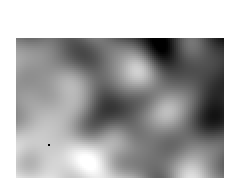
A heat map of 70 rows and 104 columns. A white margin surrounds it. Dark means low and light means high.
A single lone cell is far lower than the cells round it. There is an overall slope up to the bottom left. The texture varies smoothly and slowly. The ninth with the lowest average is the top right. No row or column stands out.
